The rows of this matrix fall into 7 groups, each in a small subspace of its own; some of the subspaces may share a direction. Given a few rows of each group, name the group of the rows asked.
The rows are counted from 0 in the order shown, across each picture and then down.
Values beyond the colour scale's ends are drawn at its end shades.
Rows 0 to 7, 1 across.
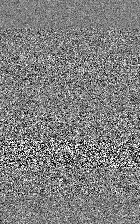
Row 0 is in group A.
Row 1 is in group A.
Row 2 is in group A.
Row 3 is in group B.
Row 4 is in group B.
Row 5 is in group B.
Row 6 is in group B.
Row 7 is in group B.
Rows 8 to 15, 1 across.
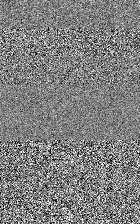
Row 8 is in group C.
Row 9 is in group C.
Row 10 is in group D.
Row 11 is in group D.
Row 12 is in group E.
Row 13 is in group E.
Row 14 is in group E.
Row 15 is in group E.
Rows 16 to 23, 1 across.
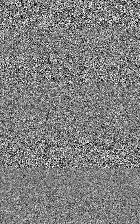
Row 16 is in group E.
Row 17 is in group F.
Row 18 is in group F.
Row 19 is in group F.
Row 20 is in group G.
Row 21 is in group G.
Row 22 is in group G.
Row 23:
A
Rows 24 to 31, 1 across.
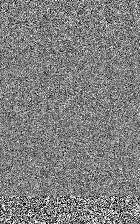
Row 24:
E
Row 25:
E
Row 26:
E
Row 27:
D
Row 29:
G
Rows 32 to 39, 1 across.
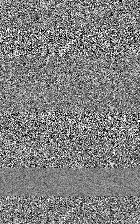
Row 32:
A
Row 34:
G
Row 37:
C
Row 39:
D
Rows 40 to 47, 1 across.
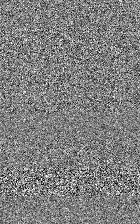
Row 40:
A
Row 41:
B
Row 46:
B
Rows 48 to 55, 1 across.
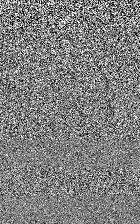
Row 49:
B
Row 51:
C
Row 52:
B
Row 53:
D
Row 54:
A
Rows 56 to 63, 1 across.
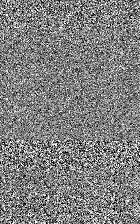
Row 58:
D
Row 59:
D
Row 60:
F
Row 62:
C
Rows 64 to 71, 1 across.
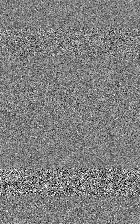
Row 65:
D
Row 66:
C
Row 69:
D
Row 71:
D
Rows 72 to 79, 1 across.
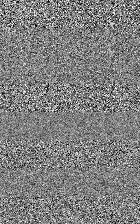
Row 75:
G
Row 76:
E
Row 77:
D
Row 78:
G
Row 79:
B
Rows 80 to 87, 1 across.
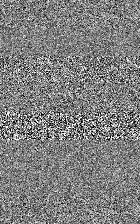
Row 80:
G
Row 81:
C
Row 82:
F
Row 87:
C
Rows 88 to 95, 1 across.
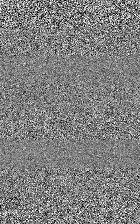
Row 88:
F
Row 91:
C
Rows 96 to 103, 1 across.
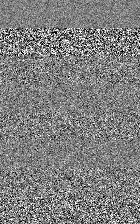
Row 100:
E
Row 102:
E
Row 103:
B
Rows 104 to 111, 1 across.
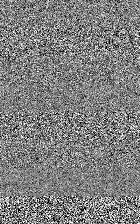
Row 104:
G
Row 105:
E
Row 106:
C
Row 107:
F
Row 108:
B
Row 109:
A
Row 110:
E
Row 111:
F
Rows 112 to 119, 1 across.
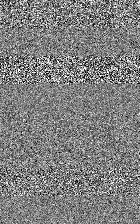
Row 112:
C
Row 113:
B
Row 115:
F
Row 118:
D
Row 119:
A
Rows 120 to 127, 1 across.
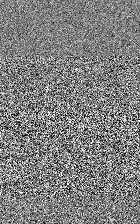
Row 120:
F
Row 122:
A
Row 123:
G
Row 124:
A
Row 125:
E
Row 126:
E
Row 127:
C
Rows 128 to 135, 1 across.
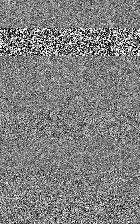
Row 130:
F
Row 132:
F
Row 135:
A
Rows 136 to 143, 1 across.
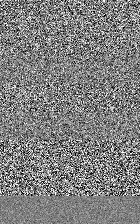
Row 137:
A
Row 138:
G
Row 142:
B
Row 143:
A
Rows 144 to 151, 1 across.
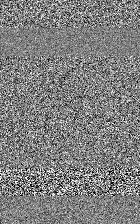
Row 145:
A
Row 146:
D
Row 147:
F
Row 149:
F
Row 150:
D
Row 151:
E
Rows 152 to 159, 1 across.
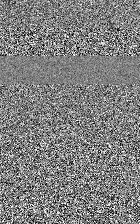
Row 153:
G
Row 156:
E
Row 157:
A
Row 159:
G
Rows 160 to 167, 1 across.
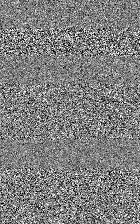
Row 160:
A
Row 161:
B
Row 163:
G
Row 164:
A
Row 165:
B
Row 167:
B
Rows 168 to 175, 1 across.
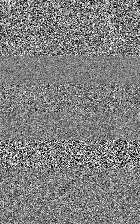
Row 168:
C
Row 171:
C
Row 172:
C
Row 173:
B
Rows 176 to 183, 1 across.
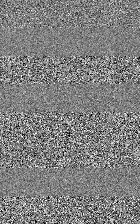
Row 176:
D
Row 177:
C
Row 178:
C
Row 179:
C
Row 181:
G
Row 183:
C
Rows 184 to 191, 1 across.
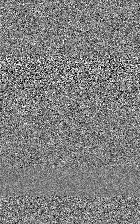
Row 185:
G
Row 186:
A
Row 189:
D
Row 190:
E
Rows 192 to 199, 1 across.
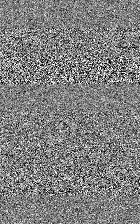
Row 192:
G
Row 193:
B
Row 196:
B
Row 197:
A
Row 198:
E
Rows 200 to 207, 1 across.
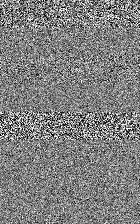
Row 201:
B
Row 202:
A
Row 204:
F
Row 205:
A
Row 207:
G
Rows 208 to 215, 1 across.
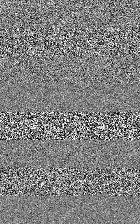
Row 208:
D
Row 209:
G
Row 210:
F
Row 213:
D
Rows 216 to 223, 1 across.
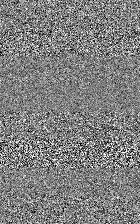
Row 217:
B
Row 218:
E
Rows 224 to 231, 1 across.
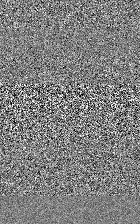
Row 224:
D
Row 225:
G
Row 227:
B
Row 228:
B
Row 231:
F
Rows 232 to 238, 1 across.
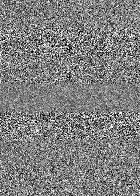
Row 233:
E
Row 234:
E
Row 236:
A
